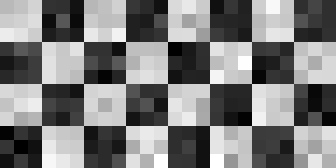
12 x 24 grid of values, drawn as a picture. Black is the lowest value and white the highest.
Overall the values sit about 50% of the way up the scale. There is no overall slope. A checkerboard runs through the table. The values fall into two levels.
